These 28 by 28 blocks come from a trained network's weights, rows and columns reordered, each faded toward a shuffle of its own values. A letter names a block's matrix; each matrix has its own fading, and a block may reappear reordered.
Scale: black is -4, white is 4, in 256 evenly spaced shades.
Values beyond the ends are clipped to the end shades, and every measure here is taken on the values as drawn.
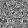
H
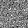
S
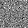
H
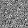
H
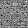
S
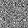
H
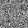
S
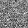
H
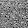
S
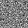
S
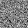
H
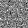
S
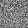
H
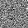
H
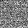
S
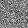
H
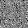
S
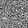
H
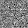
S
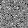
S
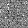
S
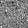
S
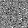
S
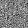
H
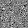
S
